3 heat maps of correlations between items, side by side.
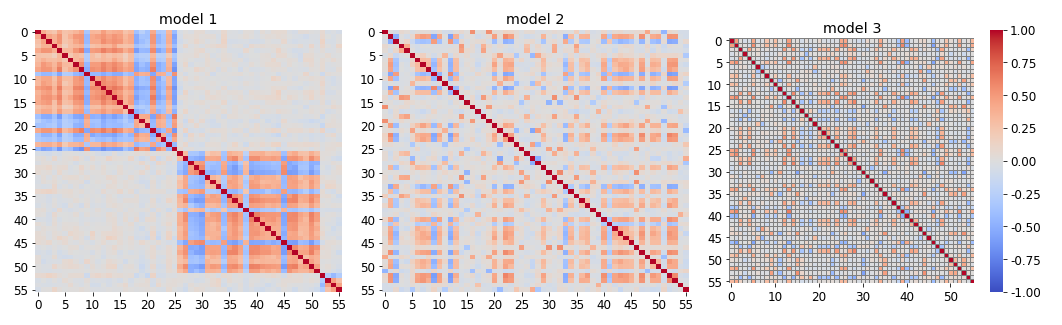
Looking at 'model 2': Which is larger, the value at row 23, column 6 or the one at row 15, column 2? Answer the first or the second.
the first
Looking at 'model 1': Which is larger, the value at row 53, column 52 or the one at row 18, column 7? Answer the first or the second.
the first
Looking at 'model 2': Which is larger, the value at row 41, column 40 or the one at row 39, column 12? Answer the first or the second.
the second
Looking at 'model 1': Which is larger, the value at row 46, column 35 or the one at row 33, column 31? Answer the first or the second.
the first
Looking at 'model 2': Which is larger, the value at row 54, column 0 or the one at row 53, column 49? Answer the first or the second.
the second
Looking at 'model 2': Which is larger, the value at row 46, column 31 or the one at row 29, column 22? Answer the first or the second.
the second
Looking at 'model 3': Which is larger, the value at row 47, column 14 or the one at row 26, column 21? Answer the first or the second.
the second
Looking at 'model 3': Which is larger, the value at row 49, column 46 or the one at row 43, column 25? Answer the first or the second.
the second
